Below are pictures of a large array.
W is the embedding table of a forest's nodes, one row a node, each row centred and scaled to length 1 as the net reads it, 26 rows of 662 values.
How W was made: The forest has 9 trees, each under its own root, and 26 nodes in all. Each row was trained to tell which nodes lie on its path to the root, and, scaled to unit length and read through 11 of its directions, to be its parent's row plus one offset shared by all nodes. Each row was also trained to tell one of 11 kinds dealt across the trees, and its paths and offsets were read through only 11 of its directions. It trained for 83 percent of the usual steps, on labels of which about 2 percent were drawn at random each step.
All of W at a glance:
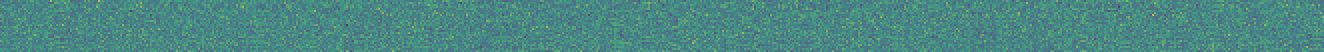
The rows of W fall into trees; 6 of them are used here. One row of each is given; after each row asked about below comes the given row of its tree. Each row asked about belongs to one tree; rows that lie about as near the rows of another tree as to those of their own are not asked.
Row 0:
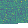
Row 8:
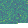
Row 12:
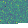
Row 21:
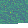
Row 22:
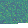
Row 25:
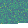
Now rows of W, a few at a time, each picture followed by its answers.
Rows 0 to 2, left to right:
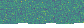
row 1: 25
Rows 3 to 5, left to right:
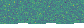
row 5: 21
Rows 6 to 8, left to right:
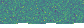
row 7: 8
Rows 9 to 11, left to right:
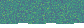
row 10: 8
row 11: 25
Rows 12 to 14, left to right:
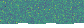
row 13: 22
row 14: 21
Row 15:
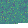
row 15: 12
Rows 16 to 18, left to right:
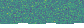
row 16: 22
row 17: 0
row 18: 25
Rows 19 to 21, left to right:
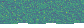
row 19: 22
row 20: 25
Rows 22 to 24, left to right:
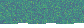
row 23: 12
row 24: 22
